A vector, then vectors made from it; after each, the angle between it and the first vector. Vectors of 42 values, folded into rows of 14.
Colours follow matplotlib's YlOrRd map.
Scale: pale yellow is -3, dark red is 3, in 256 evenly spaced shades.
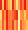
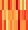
nearly opposite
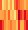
partly opposed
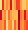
nearly opposite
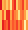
partly aligned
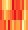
orthogonal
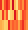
partly aligned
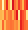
partly aligned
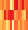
orthogonal
